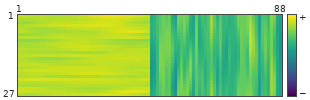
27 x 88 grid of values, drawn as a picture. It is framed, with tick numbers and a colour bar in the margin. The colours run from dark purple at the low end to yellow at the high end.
It is made of 1 by 2 panels. Panel 1,1: very high, streaked across, faint in contrast. Panel 1,2: high, streaked downward.
